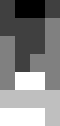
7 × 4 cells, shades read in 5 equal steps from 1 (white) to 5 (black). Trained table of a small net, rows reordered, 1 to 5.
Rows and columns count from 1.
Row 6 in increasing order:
2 2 2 2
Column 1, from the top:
4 4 3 3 3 2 1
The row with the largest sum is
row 1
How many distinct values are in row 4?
2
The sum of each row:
18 15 14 13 8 8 5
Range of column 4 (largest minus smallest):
2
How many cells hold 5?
2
